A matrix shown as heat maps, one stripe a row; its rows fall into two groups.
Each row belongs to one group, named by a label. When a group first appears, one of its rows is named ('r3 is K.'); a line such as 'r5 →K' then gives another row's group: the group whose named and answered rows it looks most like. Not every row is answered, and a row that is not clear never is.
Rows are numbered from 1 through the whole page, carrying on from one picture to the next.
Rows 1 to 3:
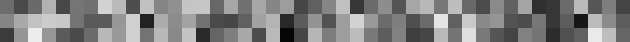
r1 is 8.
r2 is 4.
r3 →4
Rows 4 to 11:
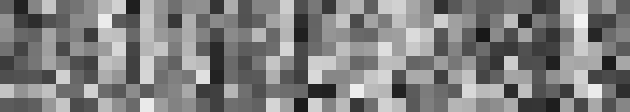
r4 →8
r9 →8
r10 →4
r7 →8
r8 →8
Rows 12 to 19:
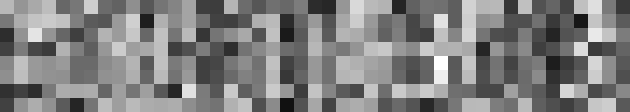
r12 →4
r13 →4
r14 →4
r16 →4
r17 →4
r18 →8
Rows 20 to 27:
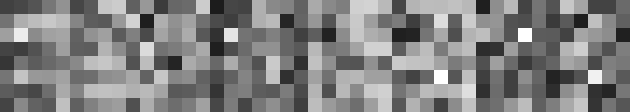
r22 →4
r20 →8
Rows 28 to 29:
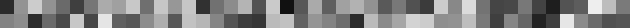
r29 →8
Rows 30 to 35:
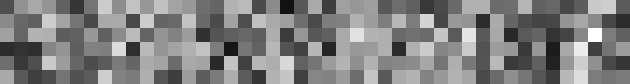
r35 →8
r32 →4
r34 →8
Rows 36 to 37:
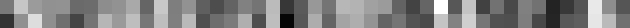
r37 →4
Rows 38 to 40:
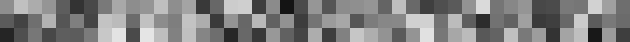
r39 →8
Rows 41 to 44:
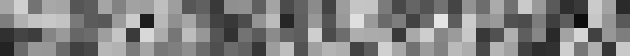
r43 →8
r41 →4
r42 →4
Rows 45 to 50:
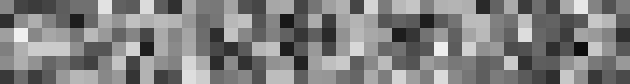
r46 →4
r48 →4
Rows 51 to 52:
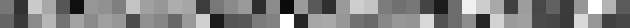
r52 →8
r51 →4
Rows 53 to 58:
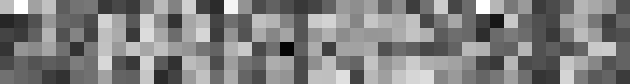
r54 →8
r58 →8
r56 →4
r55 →8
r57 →8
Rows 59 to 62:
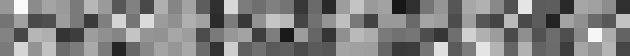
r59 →4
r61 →4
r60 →8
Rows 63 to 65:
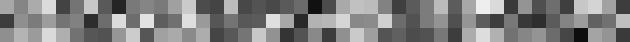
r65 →4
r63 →4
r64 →8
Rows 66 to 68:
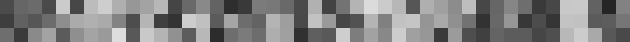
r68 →8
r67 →8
